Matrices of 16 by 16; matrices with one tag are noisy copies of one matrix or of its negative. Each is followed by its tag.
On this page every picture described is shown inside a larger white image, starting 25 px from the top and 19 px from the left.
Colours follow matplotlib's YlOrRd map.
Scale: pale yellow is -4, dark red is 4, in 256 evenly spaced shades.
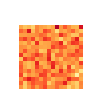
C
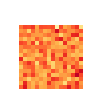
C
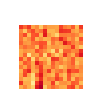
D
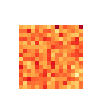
C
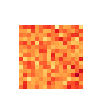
C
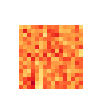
D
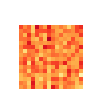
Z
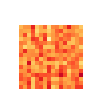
Z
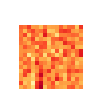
D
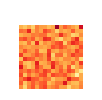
C
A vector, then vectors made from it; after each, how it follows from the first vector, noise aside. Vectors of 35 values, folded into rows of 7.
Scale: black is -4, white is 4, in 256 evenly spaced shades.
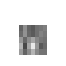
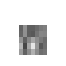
copied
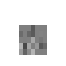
partly zeroed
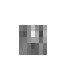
reversed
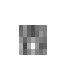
copied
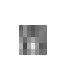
copied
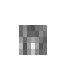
copied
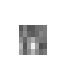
copied
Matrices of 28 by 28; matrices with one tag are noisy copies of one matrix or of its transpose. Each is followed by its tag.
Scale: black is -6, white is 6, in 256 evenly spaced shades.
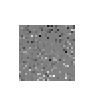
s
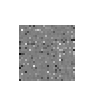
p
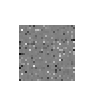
p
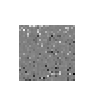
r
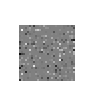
p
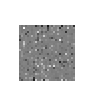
p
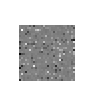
p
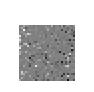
r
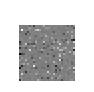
p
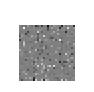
p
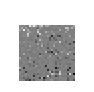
r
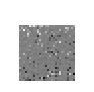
r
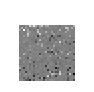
r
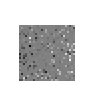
s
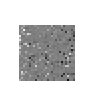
r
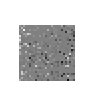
r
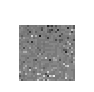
s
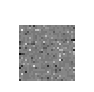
p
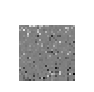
r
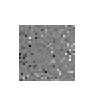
s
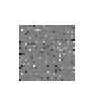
p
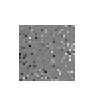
s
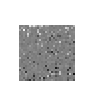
r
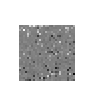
r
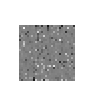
p
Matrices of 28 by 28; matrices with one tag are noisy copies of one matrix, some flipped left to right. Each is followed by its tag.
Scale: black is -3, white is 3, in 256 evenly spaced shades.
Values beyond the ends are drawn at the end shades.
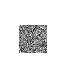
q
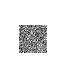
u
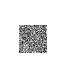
u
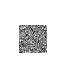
q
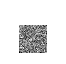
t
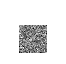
t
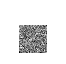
t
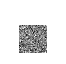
q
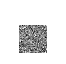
q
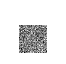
u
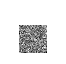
t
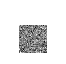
q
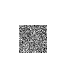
u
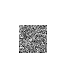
t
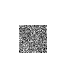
u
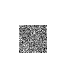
u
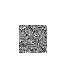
q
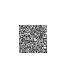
t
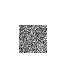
u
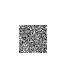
u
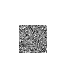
q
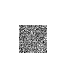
u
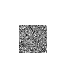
q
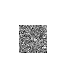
t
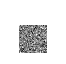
q
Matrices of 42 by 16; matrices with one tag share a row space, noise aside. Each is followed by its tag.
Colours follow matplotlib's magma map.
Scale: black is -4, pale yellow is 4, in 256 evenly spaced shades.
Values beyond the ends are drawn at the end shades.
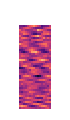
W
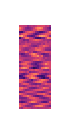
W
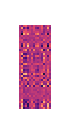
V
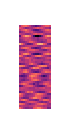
W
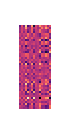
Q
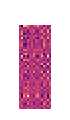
V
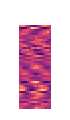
W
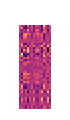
V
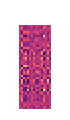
V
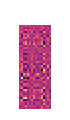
V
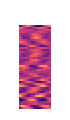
W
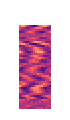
W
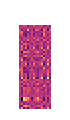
V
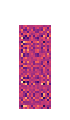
V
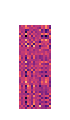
Q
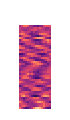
W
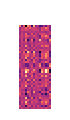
Q
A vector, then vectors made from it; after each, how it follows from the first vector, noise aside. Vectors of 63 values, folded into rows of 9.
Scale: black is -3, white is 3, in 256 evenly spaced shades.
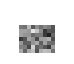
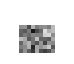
negated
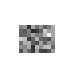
negated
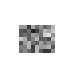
negated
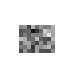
negated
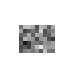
reversed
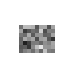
reversed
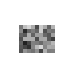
reversed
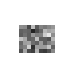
negated
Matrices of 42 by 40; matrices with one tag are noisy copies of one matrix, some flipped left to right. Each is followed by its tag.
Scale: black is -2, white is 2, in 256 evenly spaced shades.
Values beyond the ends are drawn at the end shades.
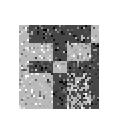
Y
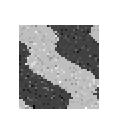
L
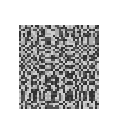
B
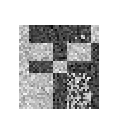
Y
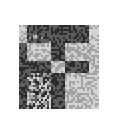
Y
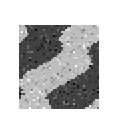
L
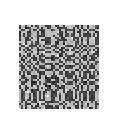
B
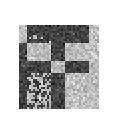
Y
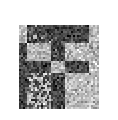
Y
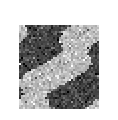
L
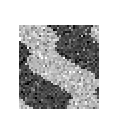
L
